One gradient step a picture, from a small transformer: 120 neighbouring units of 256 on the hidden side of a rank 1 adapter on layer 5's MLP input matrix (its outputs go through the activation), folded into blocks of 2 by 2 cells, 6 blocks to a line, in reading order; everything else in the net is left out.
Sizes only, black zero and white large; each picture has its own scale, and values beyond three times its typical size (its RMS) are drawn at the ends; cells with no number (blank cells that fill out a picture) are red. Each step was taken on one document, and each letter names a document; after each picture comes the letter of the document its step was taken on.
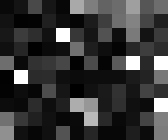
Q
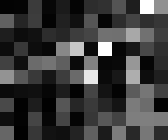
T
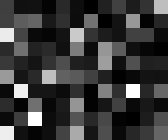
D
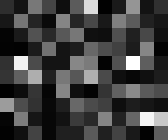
Q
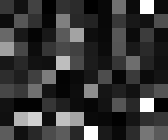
D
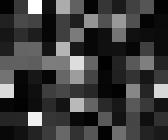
T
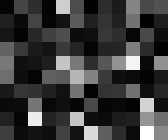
D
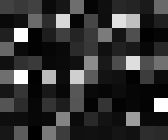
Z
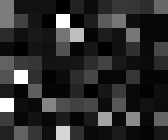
Z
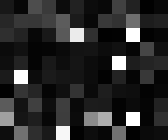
Z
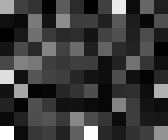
D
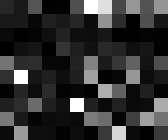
Q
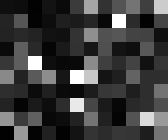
Q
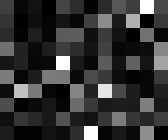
D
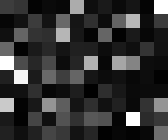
Z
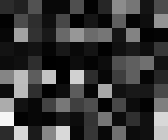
Z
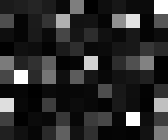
Z
